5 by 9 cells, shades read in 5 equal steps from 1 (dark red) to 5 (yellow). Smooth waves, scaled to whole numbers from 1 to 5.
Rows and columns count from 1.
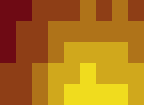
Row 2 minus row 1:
0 1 0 1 1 0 1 0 1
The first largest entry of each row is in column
6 4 5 6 5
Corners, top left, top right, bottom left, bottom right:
1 2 2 4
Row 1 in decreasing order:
3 3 2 2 2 2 2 1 1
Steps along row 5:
same up up up same same same down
